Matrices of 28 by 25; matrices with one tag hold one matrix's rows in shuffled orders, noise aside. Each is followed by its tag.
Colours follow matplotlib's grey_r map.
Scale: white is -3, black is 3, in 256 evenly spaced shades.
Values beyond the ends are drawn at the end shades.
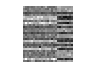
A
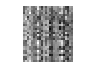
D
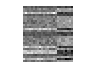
A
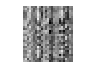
D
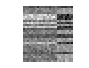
A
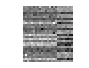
A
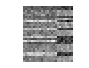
A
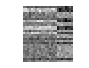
A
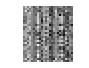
D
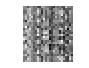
D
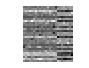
A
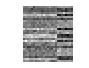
A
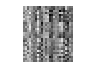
D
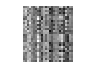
D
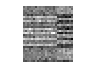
A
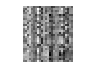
D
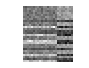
A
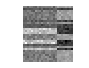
A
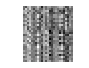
D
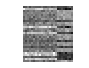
A
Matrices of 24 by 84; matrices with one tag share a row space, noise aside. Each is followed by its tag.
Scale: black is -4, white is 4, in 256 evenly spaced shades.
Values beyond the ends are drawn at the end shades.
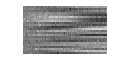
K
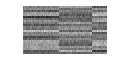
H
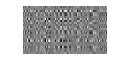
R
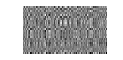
R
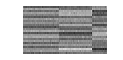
H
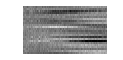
K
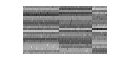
H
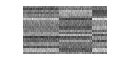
H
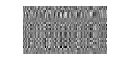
R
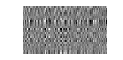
R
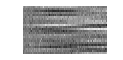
K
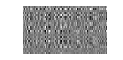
R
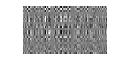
R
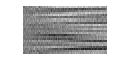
K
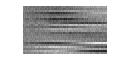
K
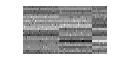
H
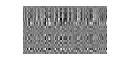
R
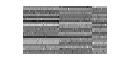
H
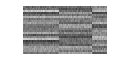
H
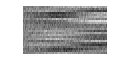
K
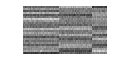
H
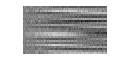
K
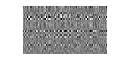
R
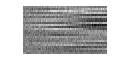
K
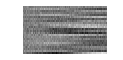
K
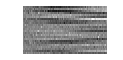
K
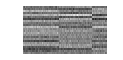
H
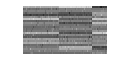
H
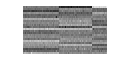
H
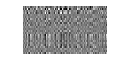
R
